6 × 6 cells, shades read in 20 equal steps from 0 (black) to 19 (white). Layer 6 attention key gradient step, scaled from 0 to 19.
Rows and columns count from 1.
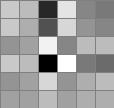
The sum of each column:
79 77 57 85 70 68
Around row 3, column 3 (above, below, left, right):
6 0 12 10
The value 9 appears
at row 1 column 6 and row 4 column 5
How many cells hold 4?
0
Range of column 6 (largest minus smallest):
6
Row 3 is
11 12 18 10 14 14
